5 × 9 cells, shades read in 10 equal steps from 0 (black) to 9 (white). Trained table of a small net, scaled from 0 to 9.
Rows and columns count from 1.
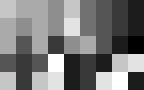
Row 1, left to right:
7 6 6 5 7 4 3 2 1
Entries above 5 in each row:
4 3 3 3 5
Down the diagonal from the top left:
7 5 6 9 1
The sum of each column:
29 18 28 29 22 18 18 21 11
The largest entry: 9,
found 2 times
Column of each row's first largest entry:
1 5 1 4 8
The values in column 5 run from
1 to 8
